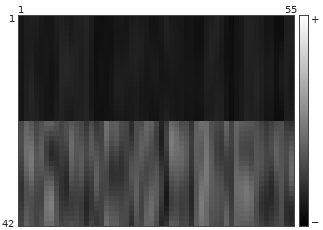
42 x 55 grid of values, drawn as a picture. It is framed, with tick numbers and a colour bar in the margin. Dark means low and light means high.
It is made of 2 by 1 panels. Panel 1,1: very low, streaked downward, faint in contrast. Panel 2,1: low, streaked downward.
